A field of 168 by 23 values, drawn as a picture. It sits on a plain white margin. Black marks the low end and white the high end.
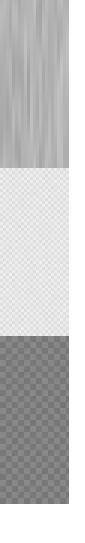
It is made of 3 by 1 panels. Panel 1,1: high, streaked downward, faint in contrast. Panel 2,1: very high, checkered, faint in contrast. Panel 3,1: middling, checkered, faint in contrast.
